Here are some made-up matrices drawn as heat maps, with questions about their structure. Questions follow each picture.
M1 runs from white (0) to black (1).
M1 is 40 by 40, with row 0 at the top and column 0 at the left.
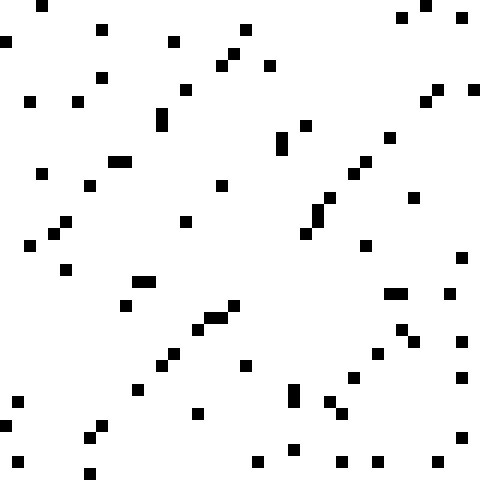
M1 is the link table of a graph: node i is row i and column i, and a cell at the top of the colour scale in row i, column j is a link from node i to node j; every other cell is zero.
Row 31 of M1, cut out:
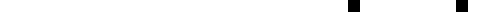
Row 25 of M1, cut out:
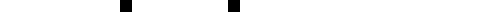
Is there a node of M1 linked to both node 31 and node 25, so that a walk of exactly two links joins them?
no
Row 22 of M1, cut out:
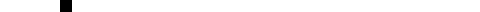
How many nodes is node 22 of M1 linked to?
1
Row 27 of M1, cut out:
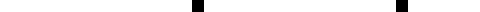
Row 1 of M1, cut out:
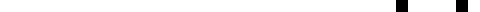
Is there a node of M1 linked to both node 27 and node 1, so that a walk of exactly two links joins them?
yes
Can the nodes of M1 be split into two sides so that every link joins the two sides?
no
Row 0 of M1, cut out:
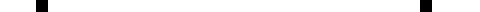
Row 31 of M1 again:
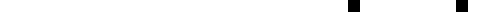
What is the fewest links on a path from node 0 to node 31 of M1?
4
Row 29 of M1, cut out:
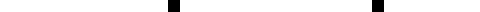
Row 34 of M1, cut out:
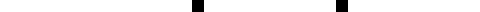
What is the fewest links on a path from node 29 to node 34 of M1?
4
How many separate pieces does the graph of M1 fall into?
1
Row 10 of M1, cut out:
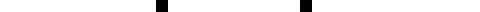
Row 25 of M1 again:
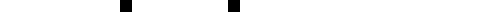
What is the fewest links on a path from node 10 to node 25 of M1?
1
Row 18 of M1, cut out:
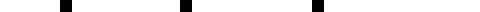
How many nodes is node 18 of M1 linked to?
3
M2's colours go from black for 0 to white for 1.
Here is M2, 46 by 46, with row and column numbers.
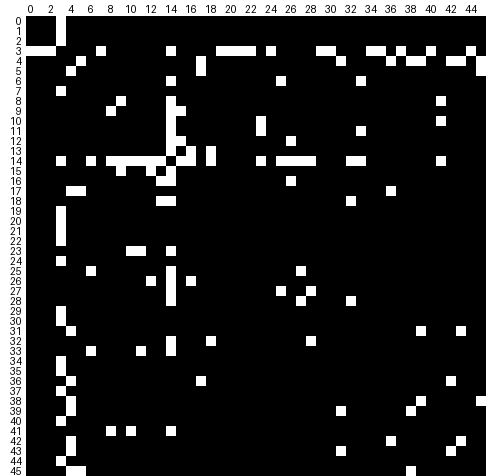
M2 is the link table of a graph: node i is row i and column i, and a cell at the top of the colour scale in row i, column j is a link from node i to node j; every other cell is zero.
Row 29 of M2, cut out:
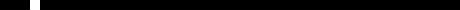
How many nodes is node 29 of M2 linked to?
1
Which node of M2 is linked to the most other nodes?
node 14
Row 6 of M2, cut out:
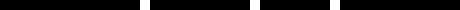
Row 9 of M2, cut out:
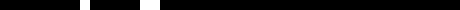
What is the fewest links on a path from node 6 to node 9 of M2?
2
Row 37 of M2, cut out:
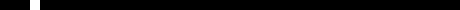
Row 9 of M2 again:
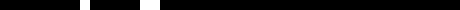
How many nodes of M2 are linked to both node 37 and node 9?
0
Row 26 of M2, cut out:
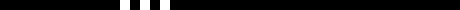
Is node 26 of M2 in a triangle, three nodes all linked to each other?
yes
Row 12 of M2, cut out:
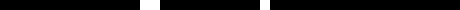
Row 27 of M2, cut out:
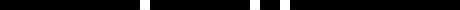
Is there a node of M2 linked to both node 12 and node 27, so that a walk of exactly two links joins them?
yes
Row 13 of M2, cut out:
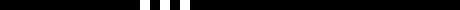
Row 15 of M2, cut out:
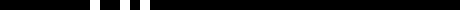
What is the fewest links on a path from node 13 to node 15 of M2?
2
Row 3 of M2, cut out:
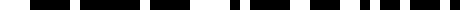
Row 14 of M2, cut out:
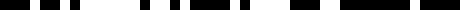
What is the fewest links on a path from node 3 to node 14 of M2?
1
